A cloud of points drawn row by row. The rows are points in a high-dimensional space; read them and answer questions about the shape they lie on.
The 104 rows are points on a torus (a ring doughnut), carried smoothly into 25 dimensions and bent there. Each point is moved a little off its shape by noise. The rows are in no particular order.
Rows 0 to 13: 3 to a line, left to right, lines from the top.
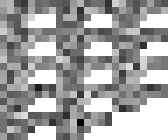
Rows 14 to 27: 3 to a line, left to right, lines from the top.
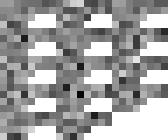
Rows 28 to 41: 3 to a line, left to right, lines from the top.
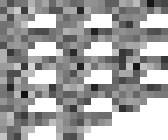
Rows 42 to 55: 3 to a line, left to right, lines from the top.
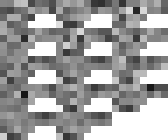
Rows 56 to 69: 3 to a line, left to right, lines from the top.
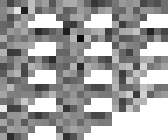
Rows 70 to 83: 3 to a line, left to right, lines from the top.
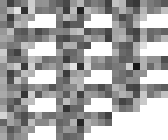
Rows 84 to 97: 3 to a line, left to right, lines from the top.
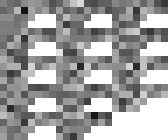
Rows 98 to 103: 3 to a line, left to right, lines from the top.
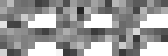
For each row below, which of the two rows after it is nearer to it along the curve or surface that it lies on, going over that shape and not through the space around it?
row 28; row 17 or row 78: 17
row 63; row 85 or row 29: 29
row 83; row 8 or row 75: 8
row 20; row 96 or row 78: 96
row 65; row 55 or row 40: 40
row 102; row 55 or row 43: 43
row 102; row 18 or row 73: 73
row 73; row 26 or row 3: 26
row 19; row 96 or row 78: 78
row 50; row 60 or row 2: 2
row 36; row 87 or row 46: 46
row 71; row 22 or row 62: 22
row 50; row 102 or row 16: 102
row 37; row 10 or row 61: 10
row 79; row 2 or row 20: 2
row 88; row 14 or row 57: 57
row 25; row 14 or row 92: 92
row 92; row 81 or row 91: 91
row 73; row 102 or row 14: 102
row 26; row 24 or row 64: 64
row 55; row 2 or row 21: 2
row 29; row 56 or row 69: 56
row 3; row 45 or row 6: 6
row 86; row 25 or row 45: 25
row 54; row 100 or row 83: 100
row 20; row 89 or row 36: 36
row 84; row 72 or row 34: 34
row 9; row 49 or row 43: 43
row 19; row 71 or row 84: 84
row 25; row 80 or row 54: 80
